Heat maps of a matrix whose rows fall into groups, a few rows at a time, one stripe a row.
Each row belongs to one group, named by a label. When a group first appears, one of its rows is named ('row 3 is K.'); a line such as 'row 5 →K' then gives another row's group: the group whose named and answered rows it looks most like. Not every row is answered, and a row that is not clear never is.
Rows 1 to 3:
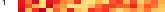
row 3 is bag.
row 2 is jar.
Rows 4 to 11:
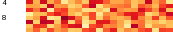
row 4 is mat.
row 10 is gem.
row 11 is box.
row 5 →box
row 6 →jar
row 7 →box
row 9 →bag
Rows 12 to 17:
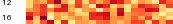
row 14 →jar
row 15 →mat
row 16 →mat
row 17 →bag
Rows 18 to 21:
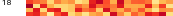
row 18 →mat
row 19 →mat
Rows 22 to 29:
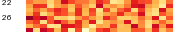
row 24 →box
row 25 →box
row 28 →gem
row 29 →bag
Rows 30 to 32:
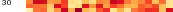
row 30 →jar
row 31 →jar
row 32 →gem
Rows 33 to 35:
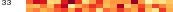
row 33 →gem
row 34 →jar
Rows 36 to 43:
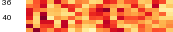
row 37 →gem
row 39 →mat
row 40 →mat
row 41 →bag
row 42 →bag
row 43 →jar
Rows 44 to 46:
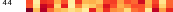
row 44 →bag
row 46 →bag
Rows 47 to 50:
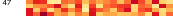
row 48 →box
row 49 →mat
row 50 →bag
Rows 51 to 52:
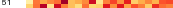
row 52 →jar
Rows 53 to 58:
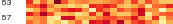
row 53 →jar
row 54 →bag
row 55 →gem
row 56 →bag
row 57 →gem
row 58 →mat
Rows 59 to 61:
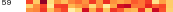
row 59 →mat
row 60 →jar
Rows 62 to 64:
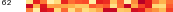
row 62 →gem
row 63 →mat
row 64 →bag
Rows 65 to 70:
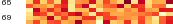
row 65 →box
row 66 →jar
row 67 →box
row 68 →gem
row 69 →box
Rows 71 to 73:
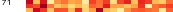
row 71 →mat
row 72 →bag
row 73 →gem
